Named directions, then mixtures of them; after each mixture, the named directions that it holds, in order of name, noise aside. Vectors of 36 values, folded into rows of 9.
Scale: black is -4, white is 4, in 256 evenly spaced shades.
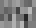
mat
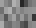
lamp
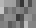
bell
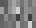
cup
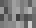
cup, mat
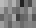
bell, lamp, mat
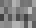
cup, mat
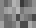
cup, lamp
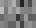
bell, cup, lamp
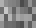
cup, lamp, mat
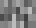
mat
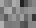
lamp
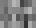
cup, lamp, mat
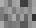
lamp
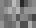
cup, lamp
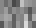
lamp, mat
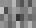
bell, cup, mat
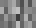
bell, cup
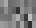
cup, mat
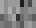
bell, cup, lamp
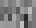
mat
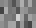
bell, cup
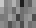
bell, lamp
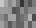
bell, cup, lamp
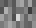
bell, cup, mat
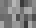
cup, lamp, mat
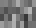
mat
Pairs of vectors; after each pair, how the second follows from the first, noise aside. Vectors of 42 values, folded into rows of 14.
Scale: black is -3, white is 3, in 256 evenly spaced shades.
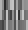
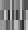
reversed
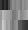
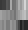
reversed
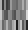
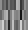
shuffled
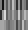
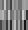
reversed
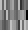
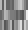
sign-scrambled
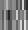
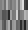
sign-scrambled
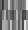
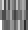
reversed
